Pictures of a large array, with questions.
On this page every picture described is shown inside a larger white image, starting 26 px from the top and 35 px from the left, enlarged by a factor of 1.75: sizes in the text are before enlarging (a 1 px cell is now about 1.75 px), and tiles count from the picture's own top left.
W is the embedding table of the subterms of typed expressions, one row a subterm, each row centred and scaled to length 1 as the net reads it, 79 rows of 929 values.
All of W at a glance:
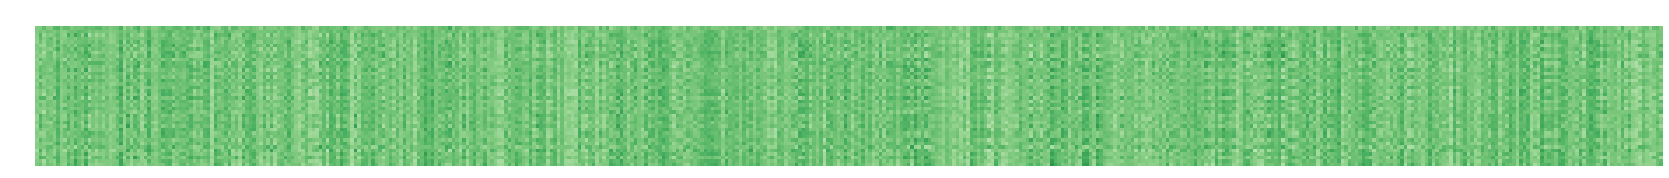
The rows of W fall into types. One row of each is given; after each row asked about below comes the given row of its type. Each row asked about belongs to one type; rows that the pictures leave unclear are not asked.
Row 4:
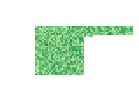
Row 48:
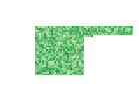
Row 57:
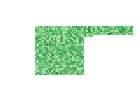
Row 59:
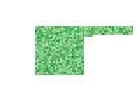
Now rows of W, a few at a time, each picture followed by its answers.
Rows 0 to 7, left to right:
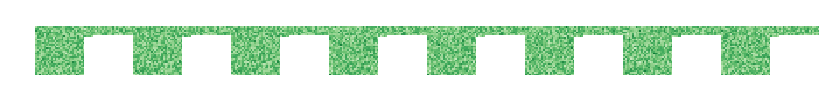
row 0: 59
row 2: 48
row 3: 4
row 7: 57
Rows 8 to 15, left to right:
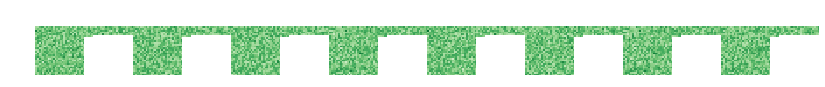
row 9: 48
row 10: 48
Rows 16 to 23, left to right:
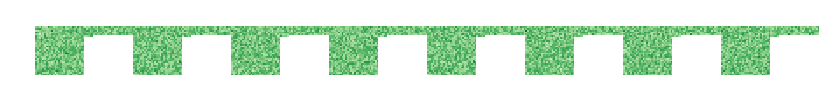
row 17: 48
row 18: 57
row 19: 4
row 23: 59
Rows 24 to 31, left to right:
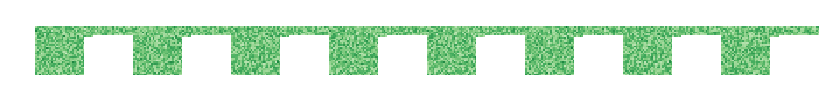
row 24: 59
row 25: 4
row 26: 48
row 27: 57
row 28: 57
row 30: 48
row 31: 48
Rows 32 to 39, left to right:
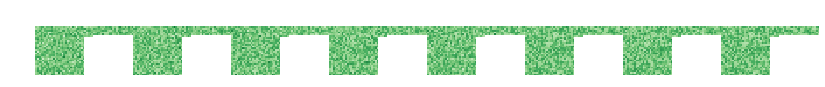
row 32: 57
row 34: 59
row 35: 4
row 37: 48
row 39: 48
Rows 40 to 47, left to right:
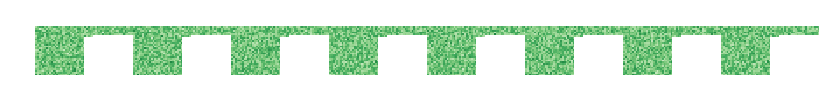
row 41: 59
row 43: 48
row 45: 4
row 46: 59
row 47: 48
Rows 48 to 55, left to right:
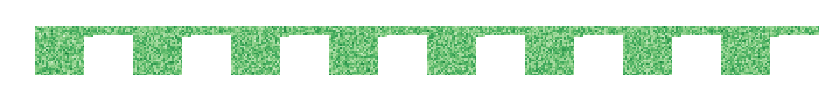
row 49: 4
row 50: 57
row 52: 57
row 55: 59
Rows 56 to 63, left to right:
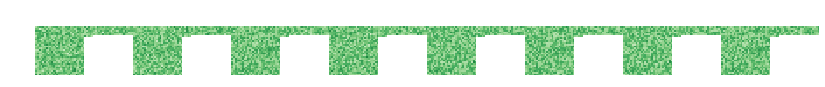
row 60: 48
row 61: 48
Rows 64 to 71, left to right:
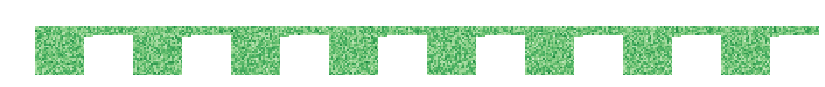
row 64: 57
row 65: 4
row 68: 48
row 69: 57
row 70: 57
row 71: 57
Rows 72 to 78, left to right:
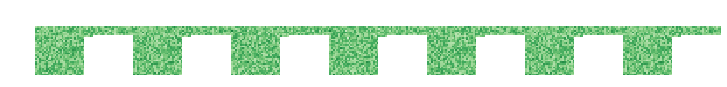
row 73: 4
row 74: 57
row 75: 59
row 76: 48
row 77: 4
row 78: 4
